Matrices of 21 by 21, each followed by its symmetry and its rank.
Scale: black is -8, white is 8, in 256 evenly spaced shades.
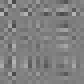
antisymmetric, rank two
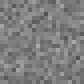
neither, full rank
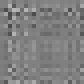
antisymmetric, rank two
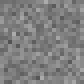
neither, full rank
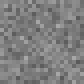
symmetric, full rank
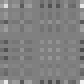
symmetric, rank one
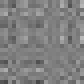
antisymmetric, rank two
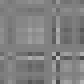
symmetric, rank one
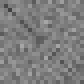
symmetric, full rank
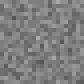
neither, full rank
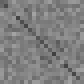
symmetric, full rank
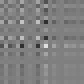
symmetric, rank one
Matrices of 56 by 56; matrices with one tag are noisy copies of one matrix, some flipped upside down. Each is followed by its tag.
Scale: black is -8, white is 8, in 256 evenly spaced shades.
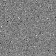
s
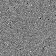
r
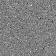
r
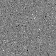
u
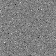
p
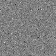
p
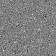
u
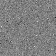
s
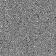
s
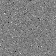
p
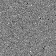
r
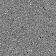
r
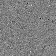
r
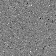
r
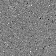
r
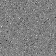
s
